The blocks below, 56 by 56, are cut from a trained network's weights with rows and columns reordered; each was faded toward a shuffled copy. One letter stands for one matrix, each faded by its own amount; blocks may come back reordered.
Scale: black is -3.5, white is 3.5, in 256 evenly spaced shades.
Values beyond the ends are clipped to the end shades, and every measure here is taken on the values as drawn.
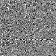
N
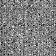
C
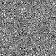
N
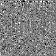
N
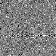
N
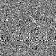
N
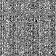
C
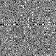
N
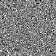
N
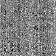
C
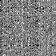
C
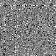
N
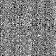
C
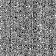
C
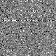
N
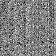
C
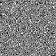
N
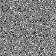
N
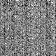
C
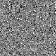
N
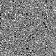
N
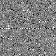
N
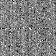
C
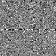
N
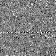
N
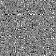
N
